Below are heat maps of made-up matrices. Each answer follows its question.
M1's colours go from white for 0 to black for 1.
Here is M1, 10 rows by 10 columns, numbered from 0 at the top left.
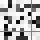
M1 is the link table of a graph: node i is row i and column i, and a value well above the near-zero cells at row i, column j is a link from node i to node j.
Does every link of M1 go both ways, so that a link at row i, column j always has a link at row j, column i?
yes
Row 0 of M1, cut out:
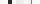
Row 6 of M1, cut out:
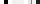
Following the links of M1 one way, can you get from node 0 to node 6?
yes
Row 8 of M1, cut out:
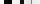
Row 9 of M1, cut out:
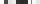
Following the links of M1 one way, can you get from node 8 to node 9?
yes
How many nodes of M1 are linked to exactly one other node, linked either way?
2
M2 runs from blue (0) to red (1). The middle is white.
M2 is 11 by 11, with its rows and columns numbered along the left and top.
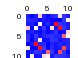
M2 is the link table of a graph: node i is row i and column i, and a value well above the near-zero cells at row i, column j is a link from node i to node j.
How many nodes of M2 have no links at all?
0
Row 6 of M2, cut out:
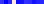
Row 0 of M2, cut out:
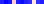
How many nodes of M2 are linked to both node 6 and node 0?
1
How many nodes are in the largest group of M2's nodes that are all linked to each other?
3
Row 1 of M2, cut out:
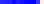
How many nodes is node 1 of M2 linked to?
1
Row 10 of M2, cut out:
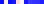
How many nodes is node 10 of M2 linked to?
3
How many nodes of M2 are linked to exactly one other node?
4
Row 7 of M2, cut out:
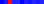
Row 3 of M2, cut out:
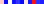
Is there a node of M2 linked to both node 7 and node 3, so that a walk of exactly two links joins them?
yes
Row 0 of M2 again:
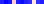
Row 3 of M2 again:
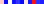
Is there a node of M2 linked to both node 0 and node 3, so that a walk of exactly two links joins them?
yes
